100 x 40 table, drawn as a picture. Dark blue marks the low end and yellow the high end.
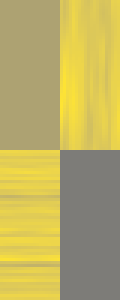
The table splits into 2 rows of 2 panels. Panel 1,1: high, flat. Panel 1,2: very high, streaked downward, faint in contrast. Panel 2,1: very high, streaked across, faint in contrast. Panel 2,2: middling, flat.
